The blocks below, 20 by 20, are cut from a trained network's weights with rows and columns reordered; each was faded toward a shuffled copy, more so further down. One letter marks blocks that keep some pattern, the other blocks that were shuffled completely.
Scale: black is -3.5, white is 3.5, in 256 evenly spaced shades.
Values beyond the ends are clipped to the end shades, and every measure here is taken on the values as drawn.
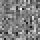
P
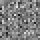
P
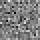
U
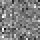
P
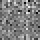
P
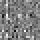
P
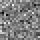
U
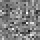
P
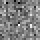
P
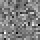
P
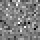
U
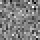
U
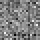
P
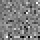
P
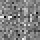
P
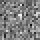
P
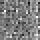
P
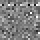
P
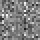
P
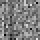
P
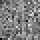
U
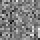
P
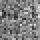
P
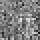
P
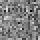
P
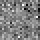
P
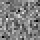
U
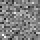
U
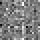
P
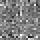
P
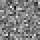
U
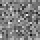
U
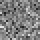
U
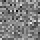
P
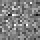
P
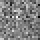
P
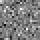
U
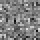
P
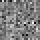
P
